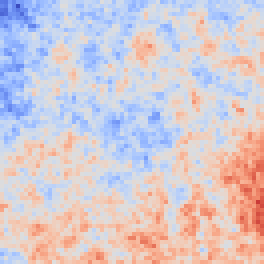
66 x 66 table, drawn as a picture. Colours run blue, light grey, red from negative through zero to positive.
Mirror symmetry: none. Ninth with the lowest average: top left. Ninth with the highest average: bottom right. Slope: up to the bottom right.
